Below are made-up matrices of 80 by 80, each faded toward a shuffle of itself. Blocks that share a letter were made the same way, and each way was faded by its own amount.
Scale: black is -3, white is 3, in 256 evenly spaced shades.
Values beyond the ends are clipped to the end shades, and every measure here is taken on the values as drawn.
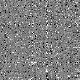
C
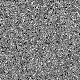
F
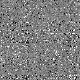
C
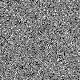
F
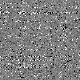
C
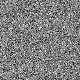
F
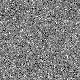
F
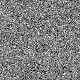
F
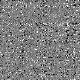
C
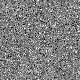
F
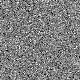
F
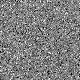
F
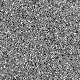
F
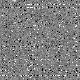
C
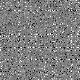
C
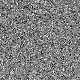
F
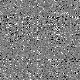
C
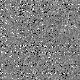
C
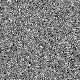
F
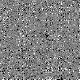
C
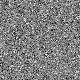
F
